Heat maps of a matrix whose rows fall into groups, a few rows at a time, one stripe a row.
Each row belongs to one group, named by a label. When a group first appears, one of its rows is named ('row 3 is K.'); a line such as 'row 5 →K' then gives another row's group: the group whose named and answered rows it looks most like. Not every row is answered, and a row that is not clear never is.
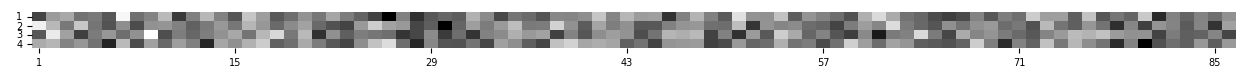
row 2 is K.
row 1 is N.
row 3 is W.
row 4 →K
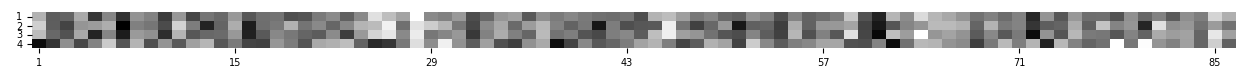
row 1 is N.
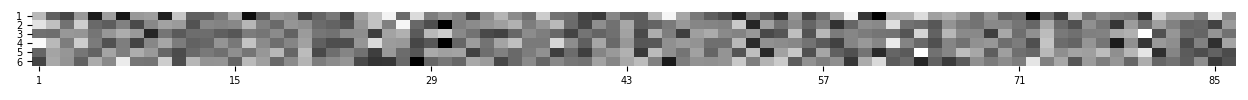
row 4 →K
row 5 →W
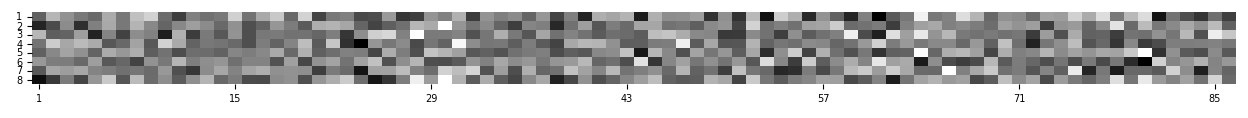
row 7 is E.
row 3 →N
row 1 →W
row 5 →W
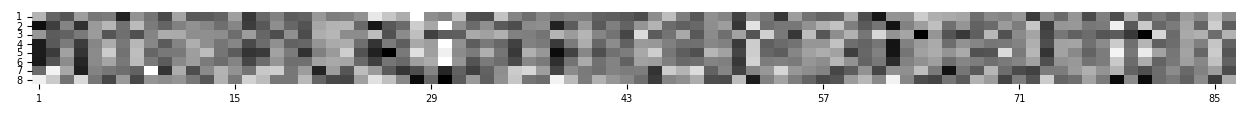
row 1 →N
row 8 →K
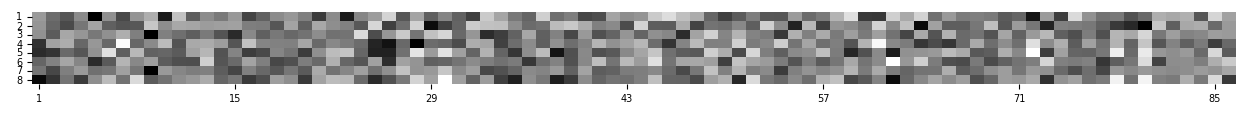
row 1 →N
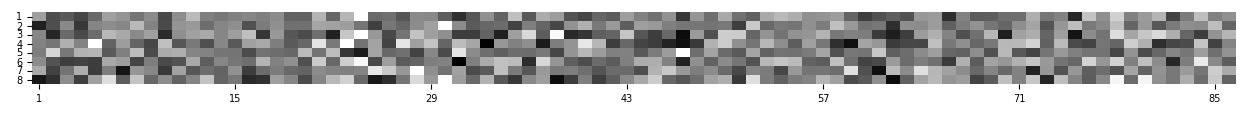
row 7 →N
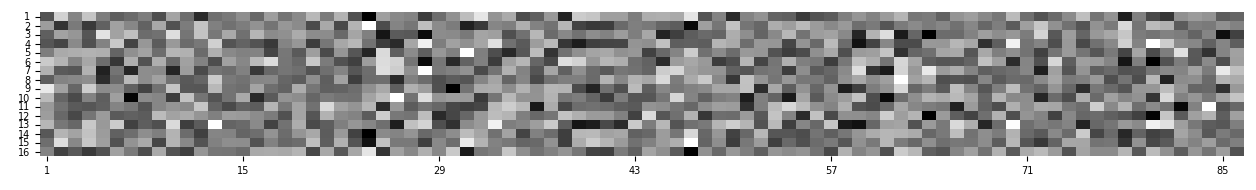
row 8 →N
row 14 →E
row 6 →K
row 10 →N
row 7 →N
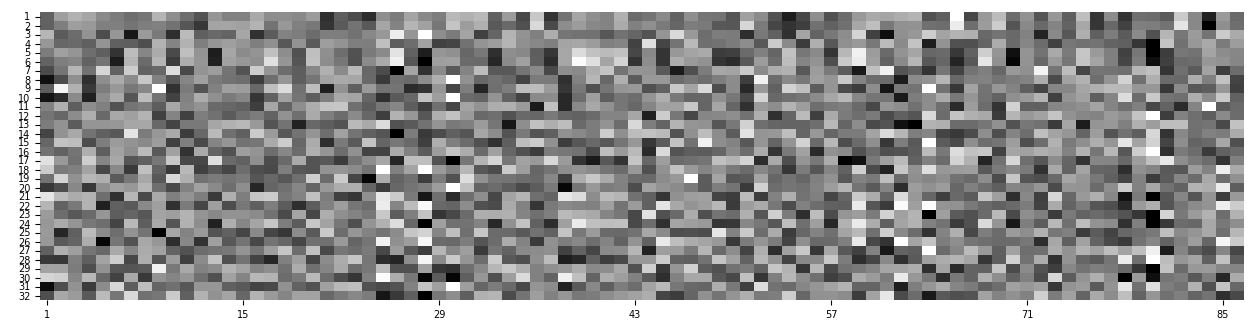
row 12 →W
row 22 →N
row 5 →K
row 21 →K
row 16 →W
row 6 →K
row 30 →K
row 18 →N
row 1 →E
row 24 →K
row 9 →W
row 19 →E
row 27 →W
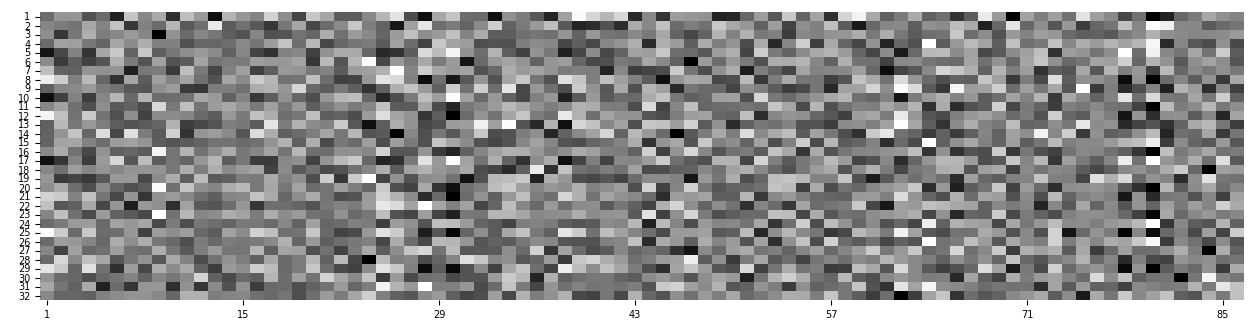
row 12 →K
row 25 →K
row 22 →N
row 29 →K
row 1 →K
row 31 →N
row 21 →K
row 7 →N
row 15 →W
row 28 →E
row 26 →W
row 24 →W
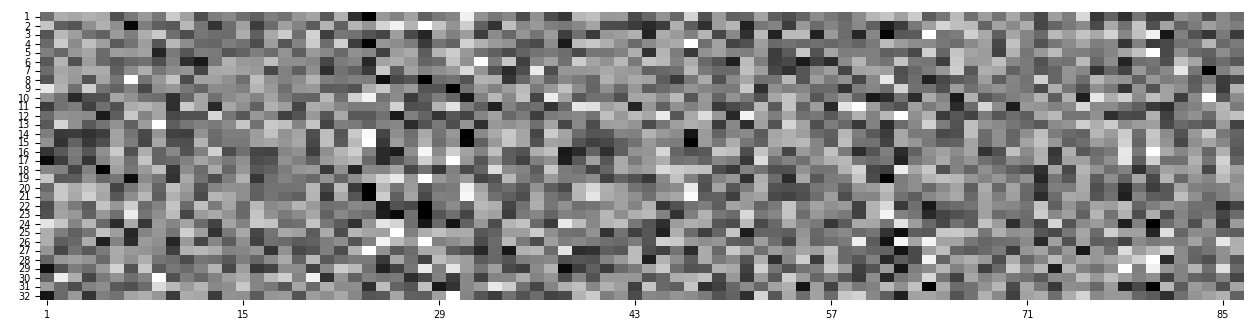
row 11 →K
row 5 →W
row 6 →E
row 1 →E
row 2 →N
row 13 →W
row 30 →W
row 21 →E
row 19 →N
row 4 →E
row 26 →N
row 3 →W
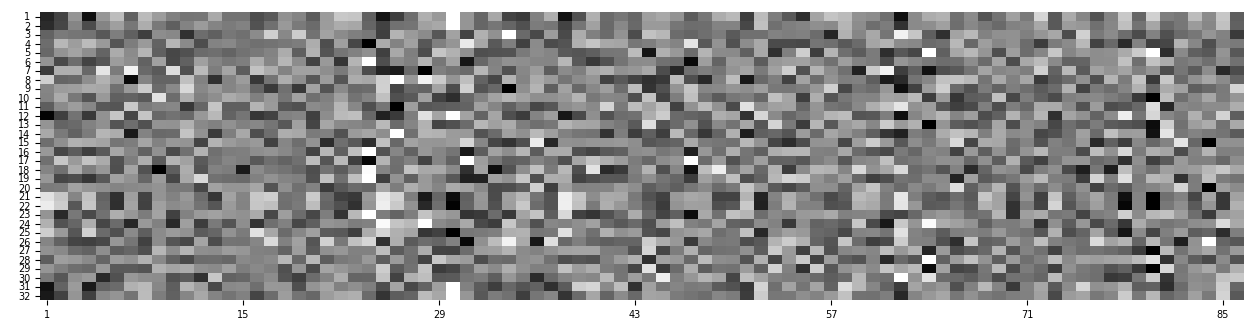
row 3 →E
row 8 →N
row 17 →E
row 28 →W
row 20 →E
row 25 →K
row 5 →W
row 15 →E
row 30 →N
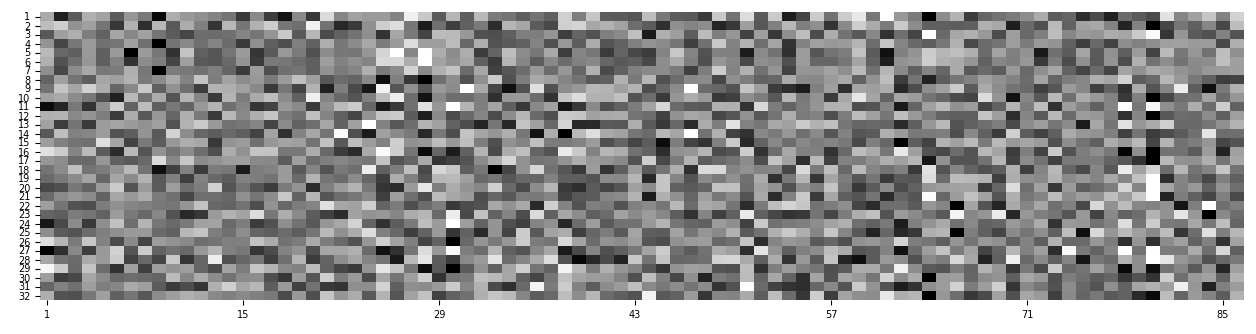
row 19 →W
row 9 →E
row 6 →N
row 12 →K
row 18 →W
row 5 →N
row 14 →E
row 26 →K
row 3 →W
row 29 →K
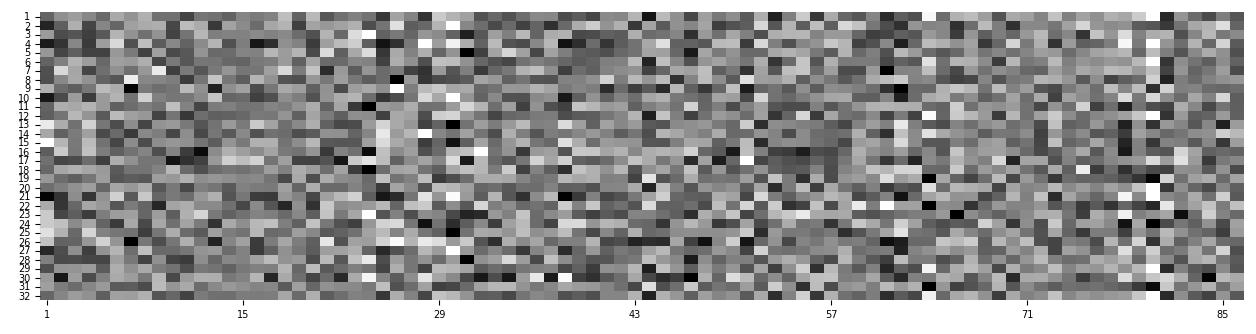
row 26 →N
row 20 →W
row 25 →K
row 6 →W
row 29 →W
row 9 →N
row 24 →K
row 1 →W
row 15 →K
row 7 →W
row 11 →E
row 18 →E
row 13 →K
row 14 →N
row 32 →W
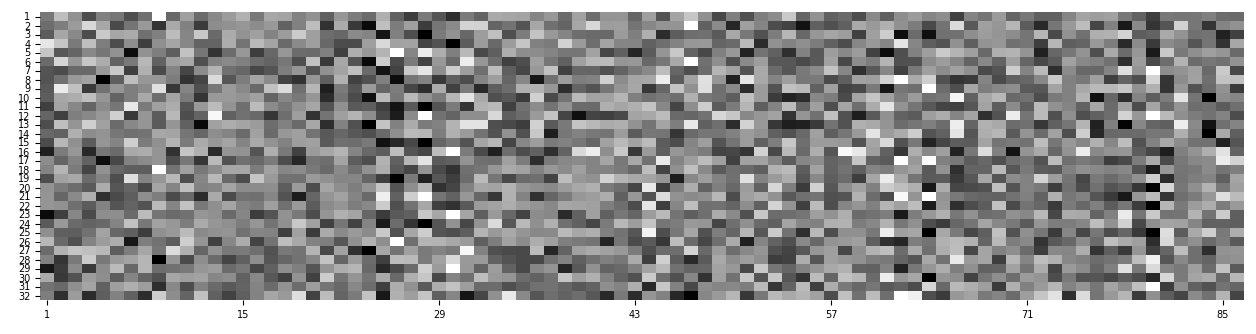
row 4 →K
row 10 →E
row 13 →E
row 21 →N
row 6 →E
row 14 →E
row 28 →W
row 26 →N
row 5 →N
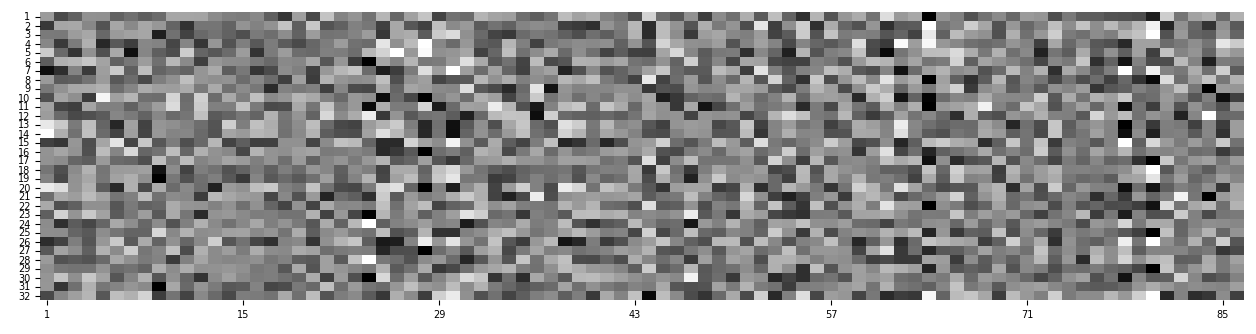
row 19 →W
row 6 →E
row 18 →W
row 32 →W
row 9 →E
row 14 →K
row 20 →K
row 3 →W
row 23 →E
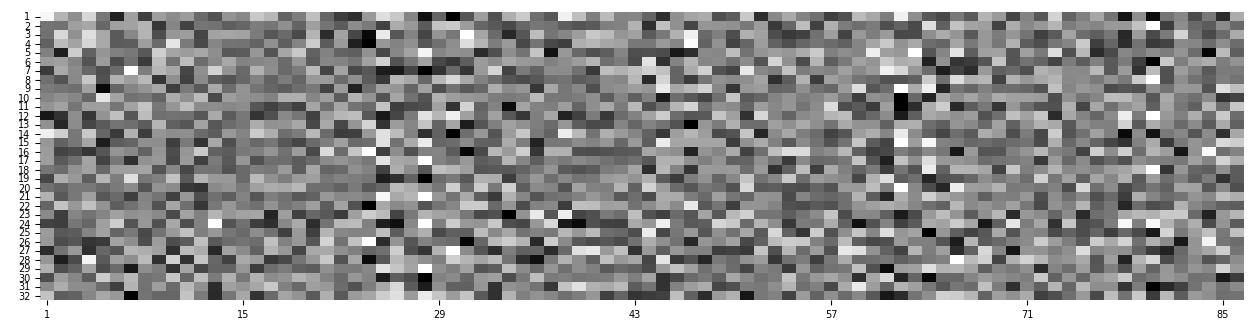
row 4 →E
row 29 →N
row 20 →E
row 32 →N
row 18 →W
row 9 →N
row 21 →N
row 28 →W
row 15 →N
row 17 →N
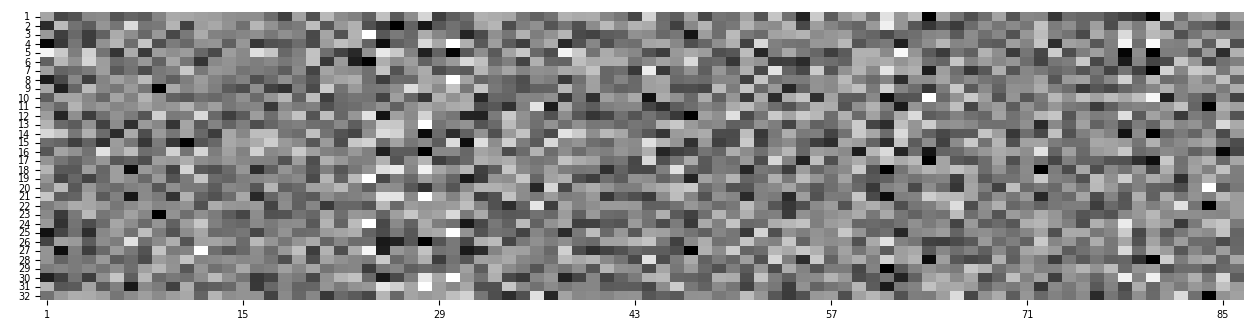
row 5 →K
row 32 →E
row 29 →W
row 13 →N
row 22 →E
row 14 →K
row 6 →E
